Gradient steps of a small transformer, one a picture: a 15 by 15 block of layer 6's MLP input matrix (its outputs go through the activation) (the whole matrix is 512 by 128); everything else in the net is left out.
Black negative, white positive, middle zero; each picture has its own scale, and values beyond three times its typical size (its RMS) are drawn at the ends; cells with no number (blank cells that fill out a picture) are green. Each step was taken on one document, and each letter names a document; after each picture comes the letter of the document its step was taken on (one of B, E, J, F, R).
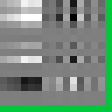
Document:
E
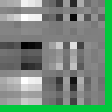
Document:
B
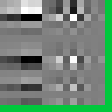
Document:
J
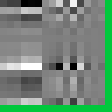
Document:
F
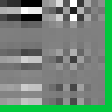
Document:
J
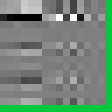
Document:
B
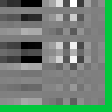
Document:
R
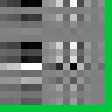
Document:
R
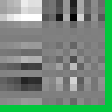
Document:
E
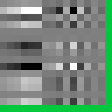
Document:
B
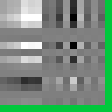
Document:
E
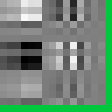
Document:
B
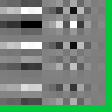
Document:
J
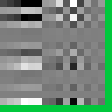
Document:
J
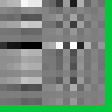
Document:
E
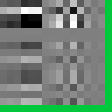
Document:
F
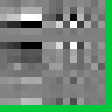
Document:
B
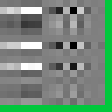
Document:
F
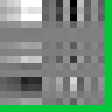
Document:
E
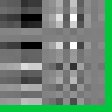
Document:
R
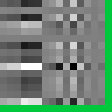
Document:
R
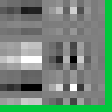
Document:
F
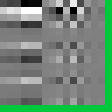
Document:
F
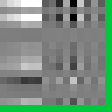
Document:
E
